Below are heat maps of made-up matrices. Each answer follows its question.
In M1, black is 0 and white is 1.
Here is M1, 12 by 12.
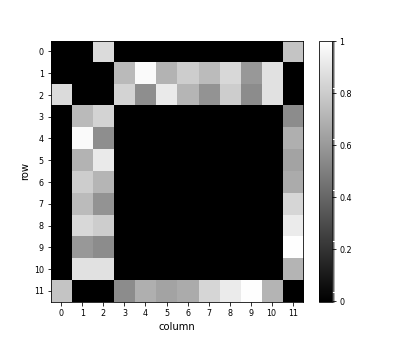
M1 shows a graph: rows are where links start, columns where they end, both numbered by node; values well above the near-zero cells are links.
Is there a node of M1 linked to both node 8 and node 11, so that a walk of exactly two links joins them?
no
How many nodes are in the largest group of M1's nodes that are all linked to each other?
2
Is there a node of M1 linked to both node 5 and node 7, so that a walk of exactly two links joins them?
yes
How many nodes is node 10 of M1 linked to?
3
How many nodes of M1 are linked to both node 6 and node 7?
3
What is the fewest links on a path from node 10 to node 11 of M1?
1
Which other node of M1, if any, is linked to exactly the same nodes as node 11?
node 2
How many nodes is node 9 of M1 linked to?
3
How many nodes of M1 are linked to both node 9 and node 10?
3
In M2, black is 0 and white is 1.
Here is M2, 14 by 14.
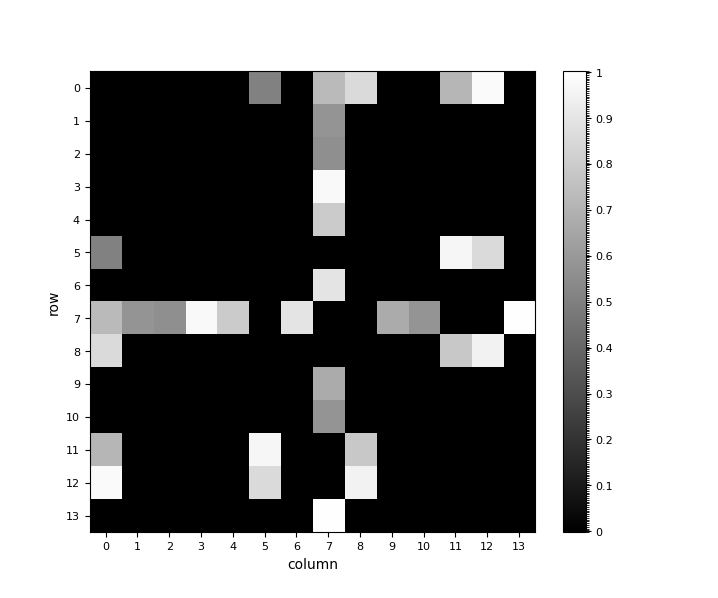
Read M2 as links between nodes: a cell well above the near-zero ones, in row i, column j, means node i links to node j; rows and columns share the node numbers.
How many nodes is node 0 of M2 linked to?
5
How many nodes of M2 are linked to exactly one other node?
8
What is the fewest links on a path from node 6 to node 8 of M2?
3
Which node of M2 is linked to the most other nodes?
node 7
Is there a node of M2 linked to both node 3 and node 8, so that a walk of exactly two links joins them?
no
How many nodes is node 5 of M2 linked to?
3
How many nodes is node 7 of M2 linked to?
9
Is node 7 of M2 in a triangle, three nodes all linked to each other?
no
